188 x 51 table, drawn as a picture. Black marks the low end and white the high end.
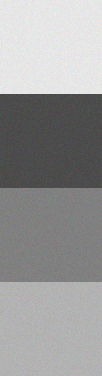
The table splits into 4 rows of 1 panel. Panel 1,1: very high, flat. Panel 2,1: low, flat. Panel 3,1: middling, flat. Panel 4,1: high, flat.
